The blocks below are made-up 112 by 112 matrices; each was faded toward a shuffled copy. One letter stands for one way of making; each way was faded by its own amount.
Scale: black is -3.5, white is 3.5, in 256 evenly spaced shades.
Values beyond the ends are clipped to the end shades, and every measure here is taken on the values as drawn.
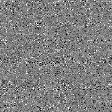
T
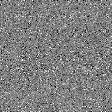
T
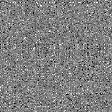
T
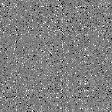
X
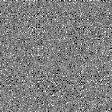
T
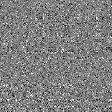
T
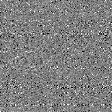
T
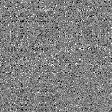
T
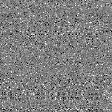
T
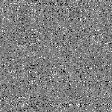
T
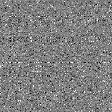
T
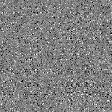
T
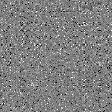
X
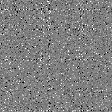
X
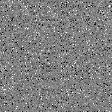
X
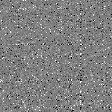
X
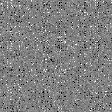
X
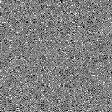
T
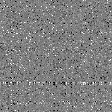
X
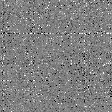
X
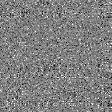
T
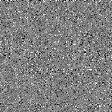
T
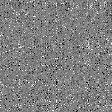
X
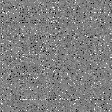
X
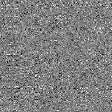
T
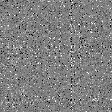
X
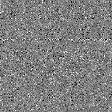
T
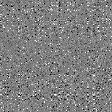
X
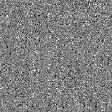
T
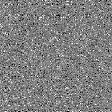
T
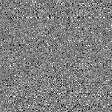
T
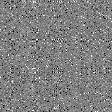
X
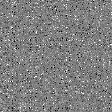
X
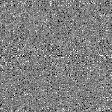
T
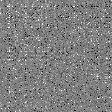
X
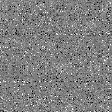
X
